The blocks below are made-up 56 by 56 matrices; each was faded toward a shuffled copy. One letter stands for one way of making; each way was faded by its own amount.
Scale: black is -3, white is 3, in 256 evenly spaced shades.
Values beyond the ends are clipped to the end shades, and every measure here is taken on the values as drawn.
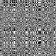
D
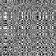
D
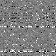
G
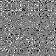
G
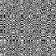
D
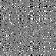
G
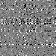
G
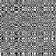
D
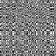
D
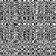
D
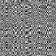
D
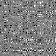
G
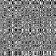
D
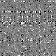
G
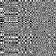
D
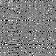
G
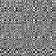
D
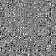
G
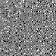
G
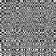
D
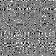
G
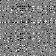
G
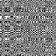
D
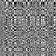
D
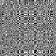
D
